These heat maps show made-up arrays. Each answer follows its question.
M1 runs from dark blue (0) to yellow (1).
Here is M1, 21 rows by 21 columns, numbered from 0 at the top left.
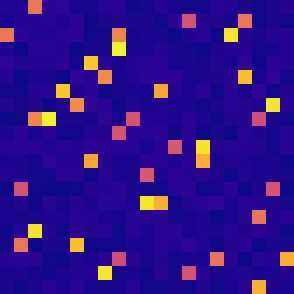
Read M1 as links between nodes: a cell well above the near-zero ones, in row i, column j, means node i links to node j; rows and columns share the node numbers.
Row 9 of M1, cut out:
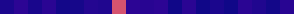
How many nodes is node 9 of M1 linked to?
1
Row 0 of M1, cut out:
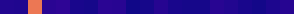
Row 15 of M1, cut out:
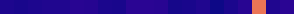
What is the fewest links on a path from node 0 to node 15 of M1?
4
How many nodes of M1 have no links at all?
0
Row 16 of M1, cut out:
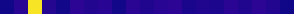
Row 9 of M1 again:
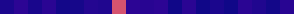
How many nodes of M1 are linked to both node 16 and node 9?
0
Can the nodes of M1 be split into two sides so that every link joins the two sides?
yes
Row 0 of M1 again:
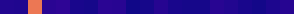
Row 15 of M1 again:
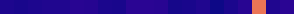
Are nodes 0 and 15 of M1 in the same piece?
yes
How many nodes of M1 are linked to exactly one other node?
8
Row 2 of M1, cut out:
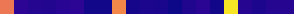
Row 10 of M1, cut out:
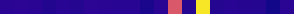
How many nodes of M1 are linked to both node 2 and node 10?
0
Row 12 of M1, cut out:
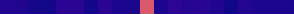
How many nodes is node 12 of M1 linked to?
1
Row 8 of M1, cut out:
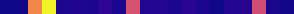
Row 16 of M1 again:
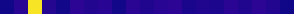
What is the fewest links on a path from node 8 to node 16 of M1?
2
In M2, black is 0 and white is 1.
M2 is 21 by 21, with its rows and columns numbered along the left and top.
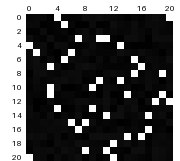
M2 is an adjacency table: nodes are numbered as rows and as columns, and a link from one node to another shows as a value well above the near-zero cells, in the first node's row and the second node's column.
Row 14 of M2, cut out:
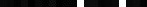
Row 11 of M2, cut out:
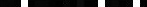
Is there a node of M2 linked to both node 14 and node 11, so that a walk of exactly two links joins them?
no
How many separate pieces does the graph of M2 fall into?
2
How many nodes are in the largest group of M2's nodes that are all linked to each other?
2
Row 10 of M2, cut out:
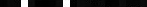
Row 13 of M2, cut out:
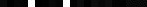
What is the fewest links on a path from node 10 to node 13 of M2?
2
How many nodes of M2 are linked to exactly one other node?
2
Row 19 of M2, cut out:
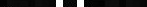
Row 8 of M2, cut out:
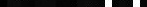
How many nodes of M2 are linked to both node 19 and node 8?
0
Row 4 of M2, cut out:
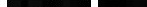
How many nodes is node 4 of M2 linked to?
2
